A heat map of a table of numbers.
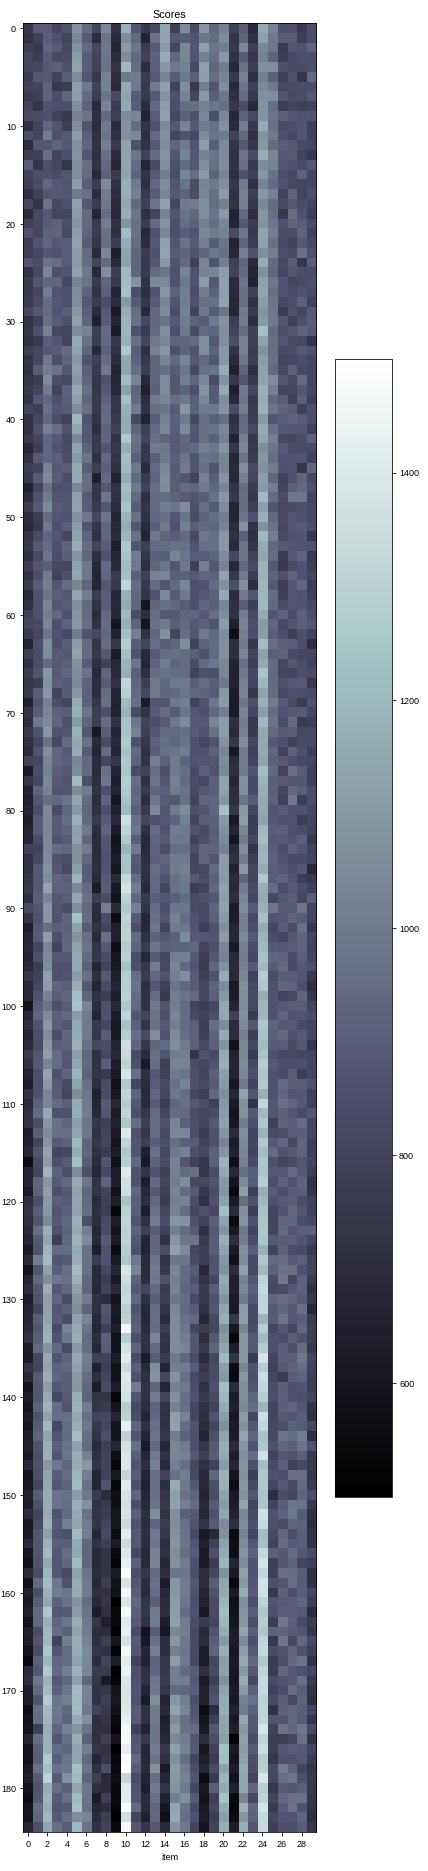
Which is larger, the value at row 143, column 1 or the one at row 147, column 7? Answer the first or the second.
the first
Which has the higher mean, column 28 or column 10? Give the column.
10
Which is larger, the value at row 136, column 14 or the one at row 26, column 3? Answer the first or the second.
the second
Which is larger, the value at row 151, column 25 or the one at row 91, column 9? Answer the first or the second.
the first
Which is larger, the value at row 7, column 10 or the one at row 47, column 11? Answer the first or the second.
the first
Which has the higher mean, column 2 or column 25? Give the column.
2
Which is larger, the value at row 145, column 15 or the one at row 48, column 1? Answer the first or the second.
the first
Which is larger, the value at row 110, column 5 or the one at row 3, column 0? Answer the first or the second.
the first
